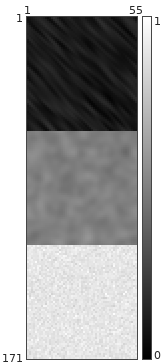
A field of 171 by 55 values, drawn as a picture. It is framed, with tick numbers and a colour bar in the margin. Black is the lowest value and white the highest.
The table splits into 3 rows of 1 panel. Panel 1,1: very low, slanting down to the right, faint in contrast. Panel 2,1: middling, blotchy, faint in contrast. Panel 3,1: very high, fine-grained, faint in contrast.
